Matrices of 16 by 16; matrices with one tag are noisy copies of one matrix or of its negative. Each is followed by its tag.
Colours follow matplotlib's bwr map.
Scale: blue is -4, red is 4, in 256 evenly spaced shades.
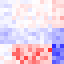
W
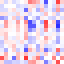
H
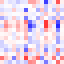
H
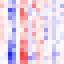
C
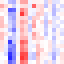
C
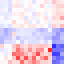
W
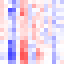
C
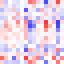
H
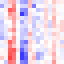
C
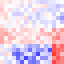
W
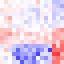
W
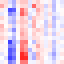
C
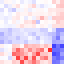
W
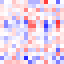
H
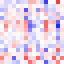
H
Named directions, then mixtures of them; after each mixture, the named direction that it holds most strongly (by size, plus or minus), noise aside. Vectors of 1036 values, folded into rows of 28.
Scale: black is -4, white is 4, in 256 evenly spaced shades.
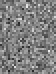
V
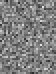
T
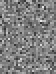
T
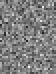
T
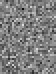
T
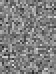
T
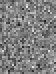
V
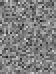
T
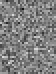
T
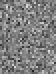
V
